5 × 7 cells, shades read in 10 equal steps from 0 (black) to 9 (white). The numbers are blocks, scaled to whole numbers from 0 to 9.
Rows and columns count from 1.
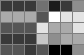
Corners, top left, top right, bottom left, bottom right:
2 5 3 5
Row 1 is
2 2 2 4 1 2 5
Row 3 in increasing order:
3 3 3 6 6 8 8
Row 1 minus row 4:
0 0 0 -3 -4 -4 -1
